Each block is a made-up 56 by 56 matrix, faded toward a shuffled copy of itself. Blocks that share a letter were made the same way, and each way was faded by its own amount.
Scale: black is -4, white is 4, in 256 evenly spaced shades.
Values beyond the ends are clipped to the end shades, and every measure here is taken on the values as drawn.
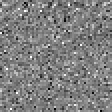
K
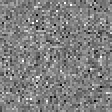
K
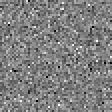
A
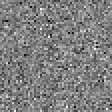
A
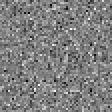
K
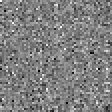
K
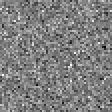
A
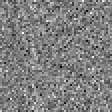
A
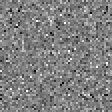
K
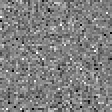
K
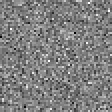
A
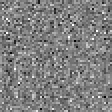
K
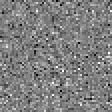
K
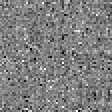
K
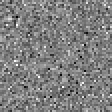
A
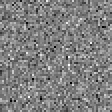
A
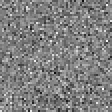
A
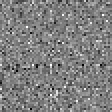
K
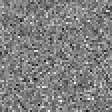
A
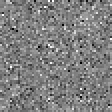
K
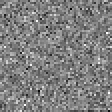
A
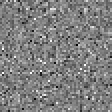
K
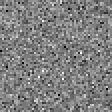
A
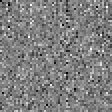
K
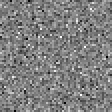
A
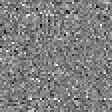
K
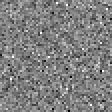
A
